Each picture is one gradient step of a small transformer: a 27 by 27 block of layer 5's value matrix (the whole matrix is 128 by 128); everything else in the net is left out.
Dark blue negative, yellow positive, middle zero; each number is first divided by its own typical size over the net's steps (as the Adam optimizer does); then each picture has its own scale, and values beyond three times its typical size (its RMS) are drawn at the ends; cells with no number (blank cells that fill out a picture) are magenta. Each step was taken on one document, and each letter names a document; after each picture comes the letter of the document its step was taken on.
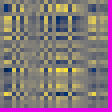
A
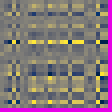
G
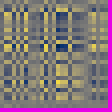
A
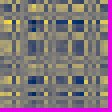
G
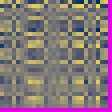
G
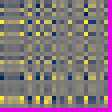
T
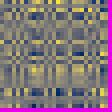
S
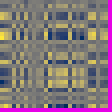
A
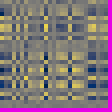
A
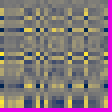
T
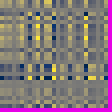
T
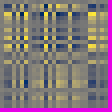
A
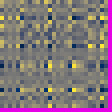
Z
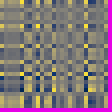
T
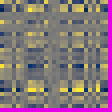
G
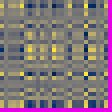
T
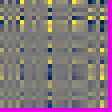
Z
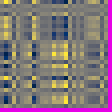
A
